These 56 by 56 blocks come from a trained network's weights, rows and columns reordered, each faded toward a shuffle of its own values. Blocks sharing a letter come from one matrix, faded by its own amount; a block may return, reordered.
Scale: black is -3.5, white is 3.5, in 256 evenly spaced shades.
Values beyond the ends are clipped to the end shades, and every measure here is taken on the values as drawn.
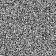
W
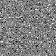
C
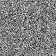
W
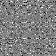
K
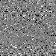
K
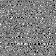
K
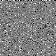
K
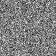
W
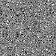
C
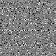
K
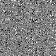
C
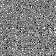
C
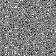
C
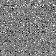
C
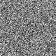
W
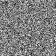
W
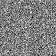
W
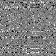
K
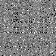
C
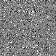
C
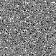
C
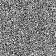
W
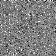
C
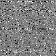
K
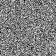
W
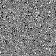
C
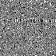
C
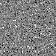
C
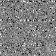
C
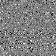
K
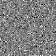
C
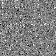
C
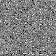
C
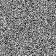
W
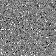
C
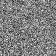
W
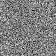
W
